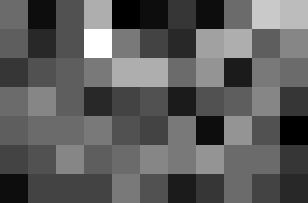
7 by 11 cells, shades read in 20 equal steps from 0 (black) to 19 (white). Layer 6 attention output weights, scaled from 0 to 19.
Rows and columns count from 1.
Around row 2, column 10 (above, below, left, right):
15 9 13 10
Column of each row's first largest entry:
10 4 5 2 9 8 5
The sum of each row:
71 94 90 68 70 86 53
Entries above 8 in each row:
3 5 5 2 3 4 1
